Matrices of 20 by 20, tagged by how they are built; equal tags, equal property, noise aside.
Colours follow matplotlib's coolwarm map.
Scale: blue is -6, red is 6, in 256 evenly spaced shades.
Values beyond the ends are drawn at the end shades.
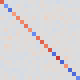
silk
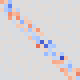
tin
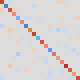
silk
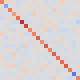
silk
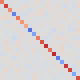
silk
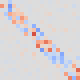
tin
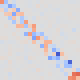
tin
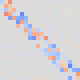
tin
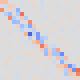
tin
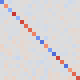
silk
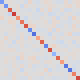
silk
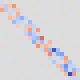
tin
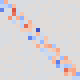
tin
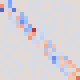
tin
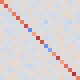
silk
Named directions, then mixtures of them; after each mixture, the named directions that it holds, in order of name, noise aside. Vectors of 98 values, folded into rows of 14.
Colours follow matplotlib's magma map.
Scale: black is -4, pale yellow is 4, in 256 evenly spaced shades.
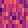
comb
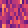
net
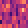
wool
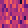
comb, net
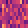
net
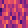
comb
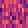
comb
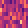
comb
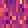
comb, net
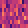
net, wool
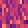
net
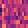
comb, net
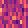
comb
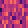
comb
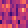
wool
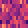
net, wool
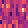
comb, wool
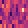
comb, wool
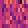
comb, net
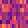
net, wool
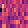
comb, net
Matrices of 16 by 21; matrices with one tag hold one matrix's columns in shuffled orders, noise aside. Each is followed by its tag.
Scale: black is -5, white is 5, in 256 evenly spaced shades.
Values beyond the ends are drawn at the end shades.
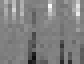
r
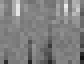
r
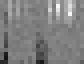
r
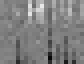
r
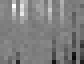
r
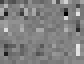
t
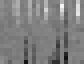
r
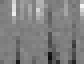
r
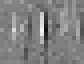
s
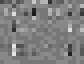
t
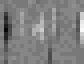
s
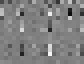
t
